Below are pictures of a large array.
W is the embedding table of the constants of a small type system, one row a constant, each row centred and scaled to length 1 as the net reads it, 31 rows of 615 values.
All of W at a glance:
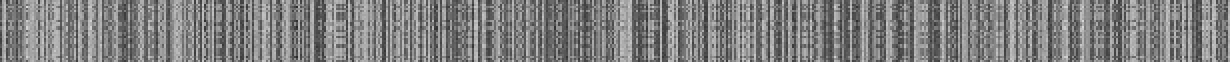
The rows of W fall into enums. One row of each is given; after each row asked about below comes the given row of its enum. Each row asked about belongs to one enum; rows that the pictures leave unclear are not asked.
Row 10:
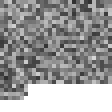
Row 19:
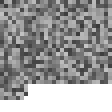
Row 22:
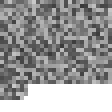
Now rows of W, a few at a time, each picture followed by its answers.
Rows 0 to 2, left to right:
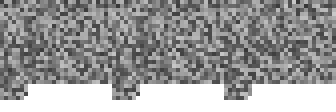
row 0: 19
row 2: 22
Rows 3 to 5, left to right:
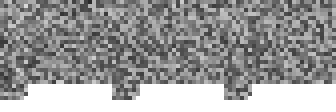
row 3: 10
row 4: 22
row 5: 19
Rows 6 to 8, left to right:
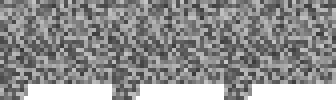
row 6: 22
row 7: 22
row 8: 22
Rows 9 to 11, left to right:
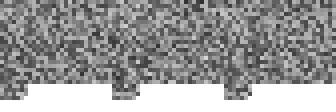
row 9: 22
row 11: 19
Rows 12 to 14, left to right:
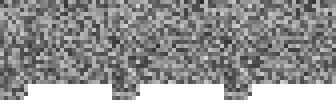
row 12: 19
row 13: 10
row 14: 10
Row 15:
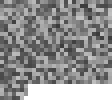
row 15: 22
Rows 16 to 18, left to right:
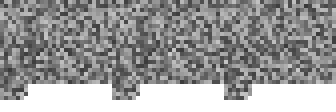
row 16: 19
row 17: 19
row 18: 22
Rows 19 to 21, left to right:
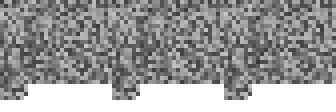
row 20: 19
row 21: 19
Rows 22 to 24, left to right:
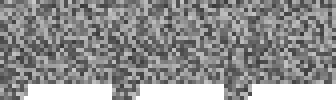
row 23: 22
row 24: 19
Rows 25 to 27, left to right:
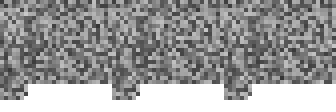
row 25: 19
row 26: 19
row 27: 19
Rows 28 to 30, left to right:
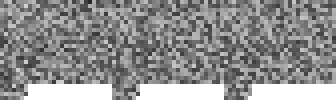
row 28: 10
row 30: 22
